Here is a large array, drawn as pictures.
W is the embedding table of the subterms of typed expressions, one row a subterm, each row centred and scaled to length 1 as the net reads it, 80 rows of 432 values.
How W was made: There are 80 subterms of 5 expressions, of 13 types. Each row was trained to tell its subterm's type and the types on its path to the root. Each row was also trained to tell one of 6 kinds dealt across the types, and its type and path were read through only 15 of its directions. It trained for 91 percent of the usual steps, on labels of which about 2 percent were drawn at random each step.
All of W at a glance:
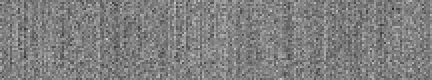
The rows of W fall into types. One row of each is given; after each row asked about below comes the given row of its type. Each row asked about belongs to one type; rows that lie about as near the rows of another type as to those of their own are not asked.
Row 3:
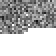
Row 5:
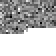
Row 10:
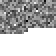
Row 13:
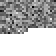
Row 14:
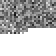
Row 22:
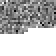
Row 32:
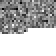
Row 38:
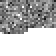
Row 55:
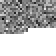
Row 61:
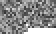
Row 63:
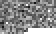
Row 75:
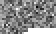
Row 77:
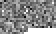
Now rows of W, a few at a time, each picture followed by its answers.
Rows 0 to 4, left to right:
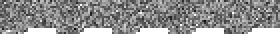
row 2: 14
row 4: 10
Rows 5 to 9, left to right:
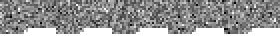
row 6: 3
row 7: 75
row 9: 32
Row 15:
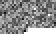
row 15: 63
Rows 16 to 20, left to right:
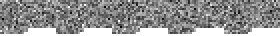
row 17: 5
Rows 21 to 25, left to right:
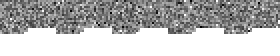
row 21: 14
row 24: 32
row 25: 10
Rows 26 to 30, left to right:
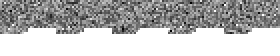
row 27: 55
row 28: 3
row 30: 22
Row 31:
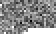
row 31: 14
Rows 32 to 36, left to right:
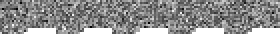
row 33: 61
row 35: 75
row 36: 10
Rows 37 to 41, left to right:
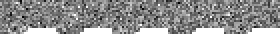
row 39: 61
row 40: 63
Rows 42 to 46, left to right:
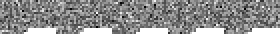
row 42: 22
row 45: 61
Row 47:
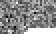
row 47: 10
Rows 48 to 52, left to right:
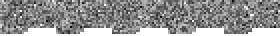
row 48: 75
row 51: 14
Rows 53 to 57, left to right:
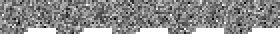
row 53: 75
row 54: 75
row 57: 63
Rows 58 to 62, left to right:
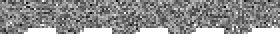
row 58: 32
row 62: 63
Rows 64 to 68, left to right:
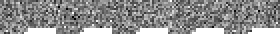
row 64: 14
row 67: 75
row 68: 61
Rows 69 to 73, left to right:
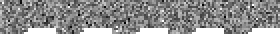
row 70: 5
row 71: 63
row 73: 10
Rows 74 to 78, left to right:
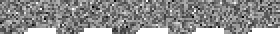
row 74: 3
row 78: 14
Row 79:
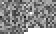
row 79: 10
